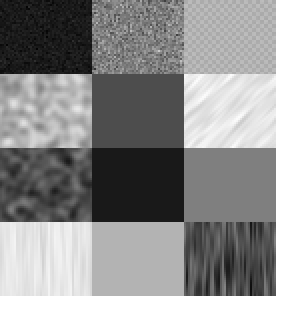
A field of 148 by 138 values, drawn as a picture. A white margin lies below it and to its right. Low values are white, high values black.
It is made of 4 by 3 panels. Panel 1,1: very high, fine-grained, faint in contrast. Panel 1,2: middling, fine-grained. Panel 1,3: low, checkered, faint in contrast. Panel 2,1: low, blotchy. Panel 2,2: high, flat. Panel 2,3: very low, slanting up to the right, faint in contrast. Panel 3,1: high, blotchy. Panel 3,2: very high, flat. Panel 3,3: middling, flat. Panel 4,1: very low, streaked downward, faint in contrast. Panel 4,2: low, flat. Panel 4,3: high, streaked downward.
